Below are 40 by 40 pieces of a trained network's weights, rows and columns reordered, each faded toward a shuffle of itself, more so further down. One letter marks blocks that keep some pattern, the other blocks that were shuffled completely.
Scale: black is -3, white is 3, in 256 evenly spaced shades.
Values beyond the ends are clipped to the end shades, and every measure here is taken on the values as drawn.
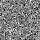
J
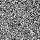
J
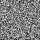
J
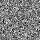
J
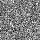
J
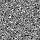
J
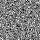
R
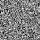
R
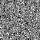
R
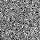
J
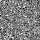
J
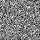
R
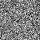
J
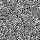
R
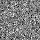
J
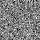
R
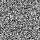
J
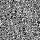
J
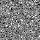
R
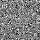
R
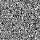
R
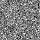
J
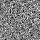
R
